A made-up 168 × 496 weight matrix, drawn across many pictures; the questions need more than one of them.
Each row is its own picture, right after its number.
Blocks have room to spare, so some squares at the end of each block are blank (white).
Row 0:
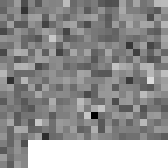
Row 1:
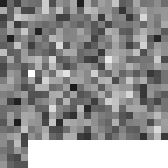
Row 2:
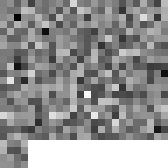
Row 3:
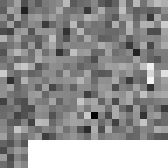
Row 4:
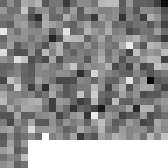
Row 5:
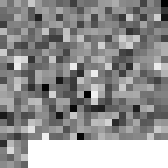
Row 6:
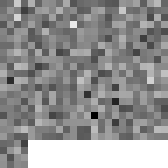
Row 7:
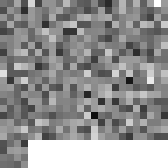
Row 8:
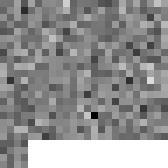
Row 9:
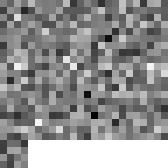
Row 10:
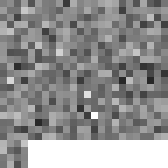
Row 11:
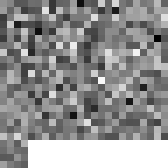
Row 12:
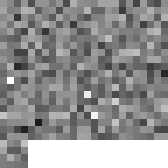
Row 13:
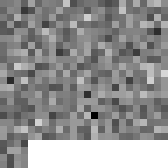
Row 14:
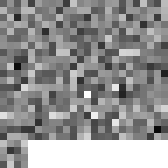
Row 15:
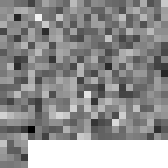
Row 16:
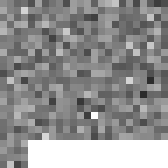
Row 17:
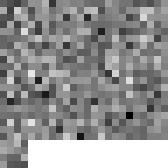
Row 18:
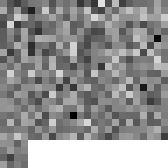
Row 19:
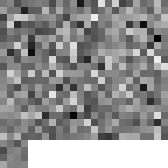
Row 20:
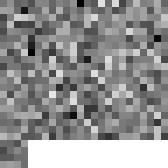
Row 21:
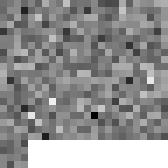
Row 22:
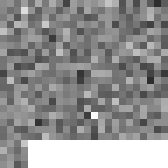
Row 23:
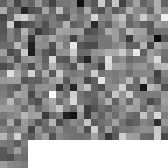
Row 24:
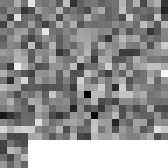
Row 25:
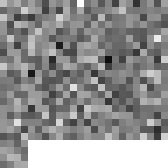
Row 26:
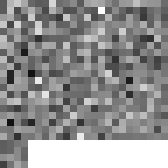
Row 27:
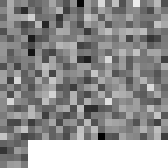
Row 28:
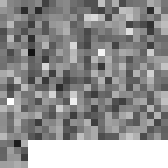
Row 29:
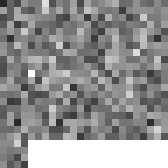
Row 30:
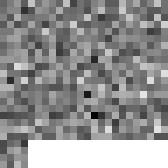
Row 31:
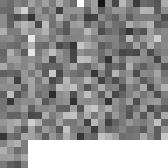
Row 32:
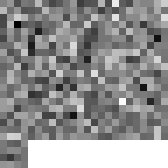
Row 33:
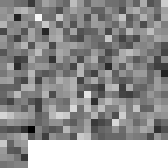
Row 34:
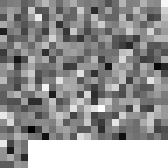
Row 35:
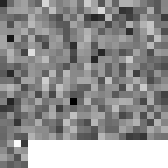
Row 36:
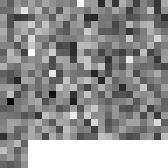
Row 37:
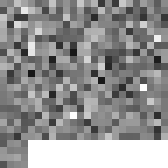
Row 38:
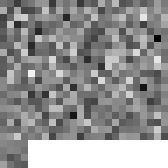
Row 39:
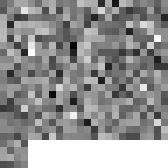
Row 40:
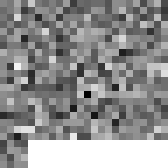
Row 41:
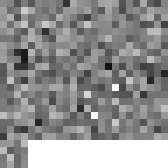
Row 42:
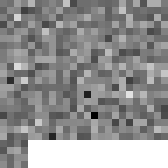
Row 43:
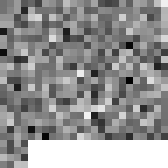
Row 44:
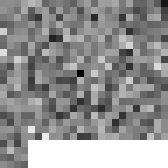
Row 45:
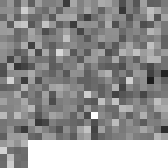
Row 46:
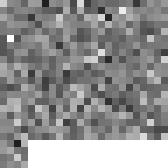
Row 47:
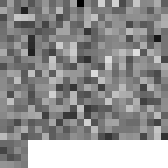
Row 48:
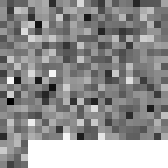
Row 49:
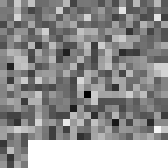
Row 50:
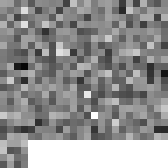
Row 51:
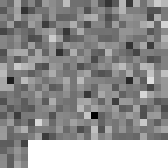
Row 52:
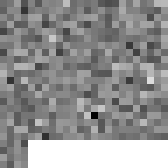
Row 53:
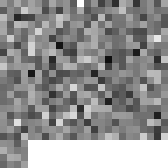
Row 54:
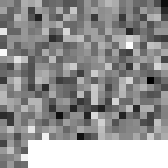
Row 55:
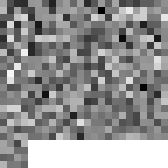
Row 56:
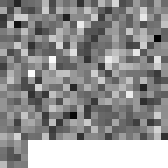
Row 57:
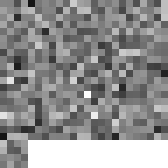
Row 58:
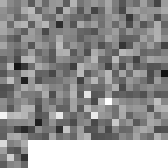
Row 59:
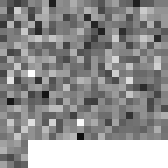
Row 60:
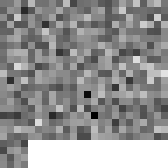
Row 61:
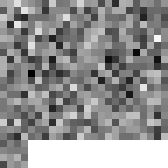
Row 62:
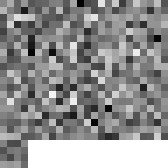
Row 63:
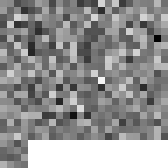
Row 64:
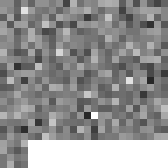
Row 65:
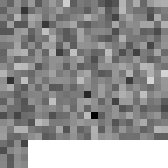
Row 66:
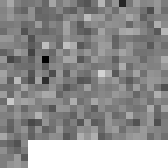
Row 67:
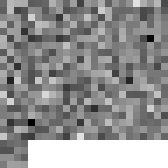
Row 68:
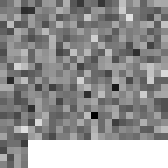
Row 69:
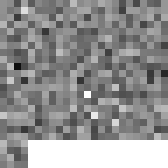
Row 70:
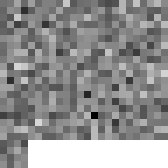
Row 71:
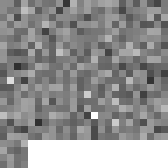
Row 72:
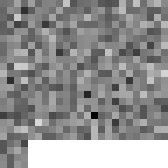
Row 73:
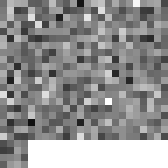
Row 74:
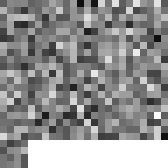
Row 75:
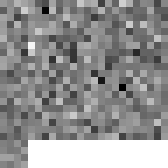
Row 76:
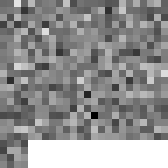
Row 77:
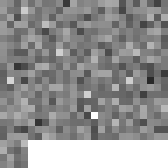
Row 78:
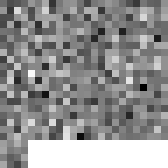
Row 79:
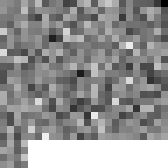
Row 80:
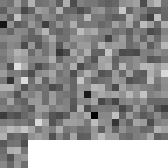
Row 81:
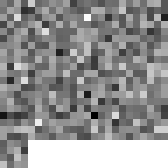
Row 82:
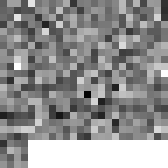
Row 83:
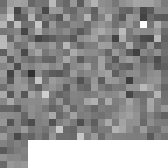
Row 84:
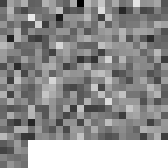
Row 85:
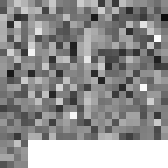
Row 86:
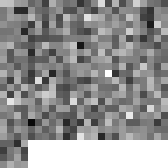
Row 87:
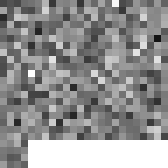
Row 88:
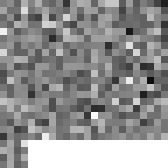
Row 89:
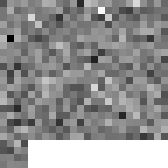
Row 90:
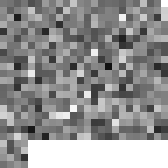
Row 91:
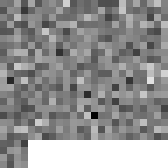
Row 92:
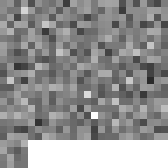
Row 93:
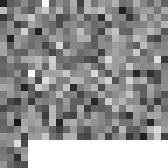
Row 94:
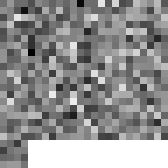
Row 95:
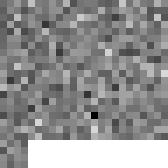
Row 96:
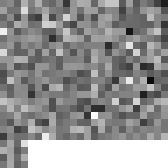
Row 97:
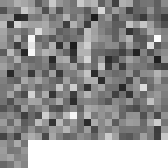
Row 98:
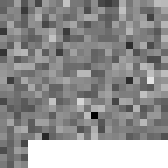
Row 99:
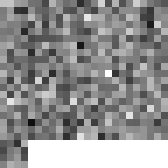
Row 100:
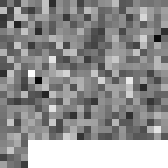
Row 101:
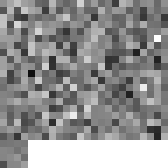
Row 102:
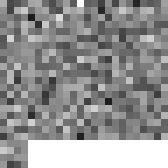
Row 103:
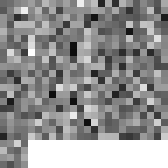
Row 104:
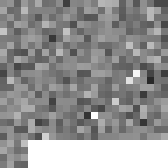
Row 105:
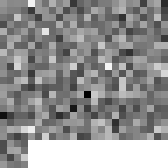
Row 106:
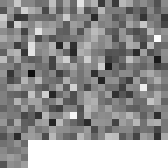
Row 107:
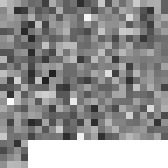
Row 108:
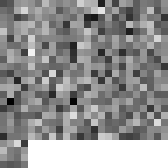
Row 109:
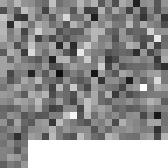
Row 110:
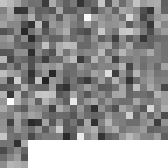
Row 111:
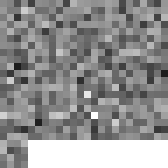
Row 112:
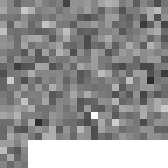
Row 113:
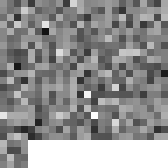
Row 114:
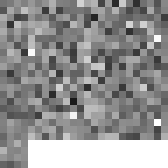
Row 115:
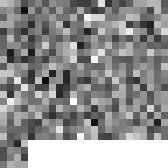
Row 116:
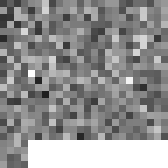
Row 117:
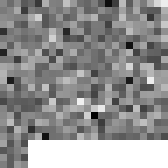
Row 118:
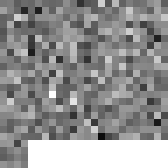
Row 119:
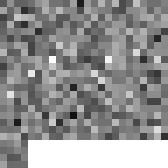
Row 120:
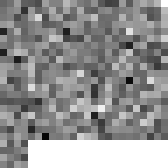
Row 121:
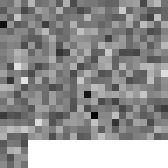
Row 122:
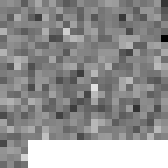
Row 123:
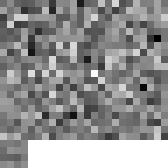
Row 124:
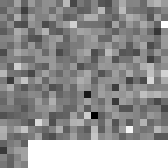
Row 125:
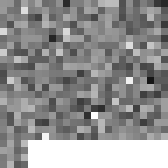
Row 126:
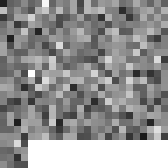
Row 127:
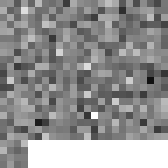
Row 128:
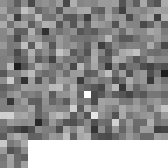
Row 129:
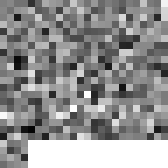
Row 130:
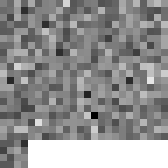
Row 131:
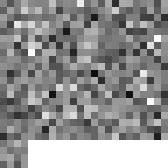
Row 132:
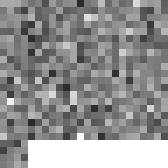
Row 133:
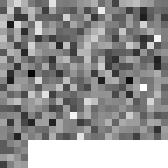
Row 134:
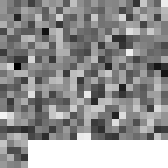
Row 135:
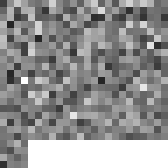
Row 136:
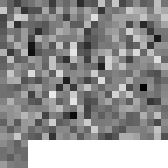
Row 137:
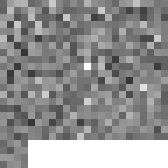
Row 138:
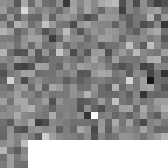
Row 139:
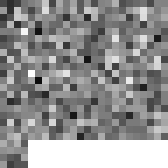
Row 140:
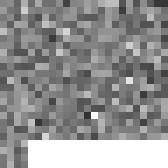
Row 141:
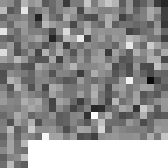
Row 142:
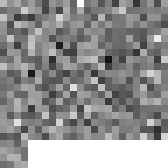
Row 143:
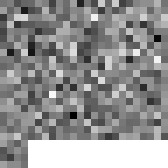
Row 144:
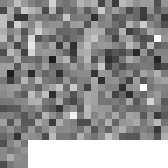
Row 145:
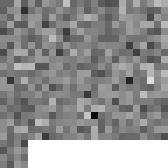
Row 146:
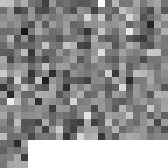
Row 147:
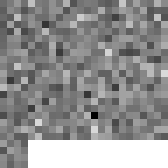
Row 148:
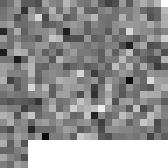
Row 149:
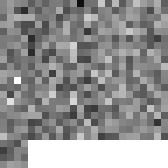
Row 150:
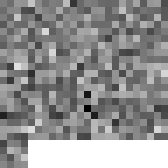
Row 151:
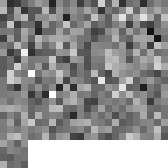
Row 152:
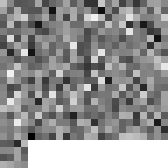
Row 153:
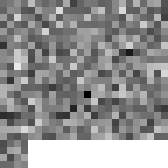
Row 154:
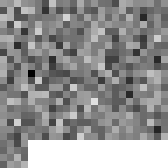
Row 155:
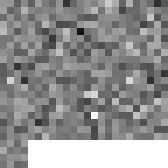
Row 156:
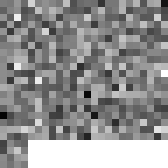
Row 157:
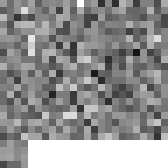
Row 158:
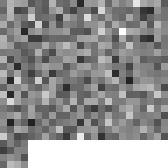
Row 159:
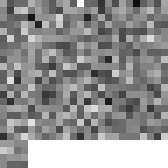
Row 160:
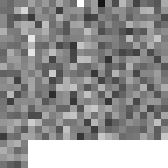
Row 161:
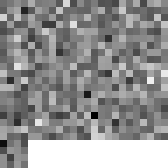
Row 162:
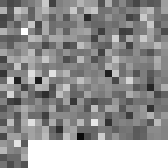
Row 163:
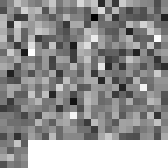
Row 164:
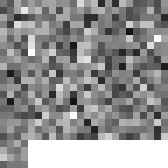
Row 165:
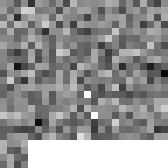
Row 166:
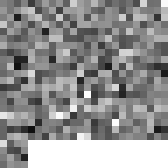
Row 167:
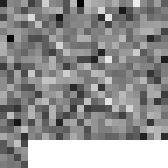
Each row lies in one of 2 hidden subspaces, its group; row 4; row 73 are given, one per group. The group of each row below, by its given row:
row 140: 4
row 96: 4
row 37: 73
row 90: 4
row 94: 73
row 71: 4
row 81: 4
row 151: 73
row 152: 73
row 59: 73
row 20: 73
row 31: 73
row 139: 73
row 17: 73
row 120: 4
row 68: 4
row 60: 4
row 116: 73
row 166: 4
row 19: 73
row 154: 73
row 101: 73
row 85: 73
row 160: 73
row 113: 4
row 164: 73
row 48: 73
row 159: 73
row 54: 4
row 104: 4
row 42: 4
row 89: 73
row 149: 73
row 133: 73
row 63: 73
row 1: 73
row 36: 73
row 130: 4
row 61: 73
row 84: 73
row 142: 73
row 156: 4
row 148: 4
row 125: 4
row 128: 4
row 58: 4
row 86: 73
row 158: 73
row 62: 73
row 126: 73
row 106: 73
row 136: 73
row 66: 73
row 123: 73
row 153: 4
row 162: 73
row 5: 4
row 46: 73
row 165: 4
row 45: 4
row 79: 4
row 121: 4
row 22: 4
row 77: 4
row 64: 4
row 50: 4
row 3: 4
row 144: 73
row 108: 73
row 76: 4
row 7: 4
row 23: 73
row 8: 4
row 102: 73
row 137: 73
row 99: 73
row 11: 73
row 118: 73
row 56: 73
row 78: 73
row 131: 73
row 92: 4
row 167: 73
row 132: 73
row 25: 73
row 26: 73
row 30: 4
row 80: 4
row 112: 4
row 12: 4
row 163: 73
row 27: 73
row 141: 4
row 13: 4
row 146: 73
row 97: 73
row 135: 73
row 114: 73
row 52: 4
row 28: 73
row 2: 4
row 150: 4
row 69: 4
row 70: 4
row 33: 4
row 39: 73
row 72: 4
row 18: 73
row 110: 73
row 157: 73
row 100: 73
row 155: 4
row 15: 4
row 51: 4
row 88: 4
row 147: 4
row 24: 4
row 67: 73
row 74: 73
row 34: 4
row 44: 4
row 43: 4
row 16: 4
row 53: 73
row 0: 4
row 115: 73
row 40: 4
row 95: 4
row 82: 4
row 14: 4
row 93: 73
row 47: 73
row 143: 73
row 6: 4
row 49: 4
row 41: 4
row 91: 4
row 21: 4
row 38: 73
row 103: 73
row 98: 4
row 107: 73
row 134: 4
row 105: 4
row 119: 73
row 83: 73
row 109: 73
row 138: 4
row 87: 73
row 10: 4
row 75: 73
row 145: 4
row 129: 4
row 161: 4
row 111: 4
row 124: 4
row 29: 73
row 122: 4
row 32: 73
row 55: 73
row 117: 4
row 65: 4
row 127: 4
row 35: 73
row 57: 4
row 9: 4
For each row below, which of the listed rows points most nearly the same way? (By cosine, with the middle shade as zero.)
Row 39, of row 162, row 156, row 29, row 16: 162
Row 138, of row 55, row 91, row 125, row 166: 125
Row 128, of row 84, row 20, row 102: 102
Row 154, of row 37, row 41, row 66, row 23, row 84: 37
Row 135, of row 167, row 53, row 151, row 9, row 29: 53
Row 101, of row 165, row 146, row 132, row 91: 146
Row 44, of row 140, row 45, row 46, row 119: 140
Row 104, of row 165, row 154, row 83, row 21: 165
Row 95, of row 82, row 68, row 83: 68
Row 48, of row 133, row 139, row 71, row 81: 139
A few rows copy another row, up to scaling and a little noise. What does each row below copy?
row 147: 95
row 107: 110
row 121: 80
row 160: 31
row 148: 120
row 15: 33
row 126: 93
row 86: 99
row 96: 88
